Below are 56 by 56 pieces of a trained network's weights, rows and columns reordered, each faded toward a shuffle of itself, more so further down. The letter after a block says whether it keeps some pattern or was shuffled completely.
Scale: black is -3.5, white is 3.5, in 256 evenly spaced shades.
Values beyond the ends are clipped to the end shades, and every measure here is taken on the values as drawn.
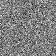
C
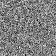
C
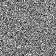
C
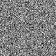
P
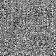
P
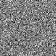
P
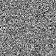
P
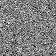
C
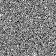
C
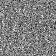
C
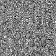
P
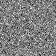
C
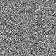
P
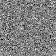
P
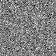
C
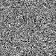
P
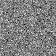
C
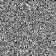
P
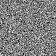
C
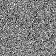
C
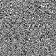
P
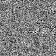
P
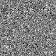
P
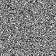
P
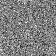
C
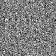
P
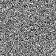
P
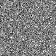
P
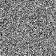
P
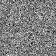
C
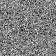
C
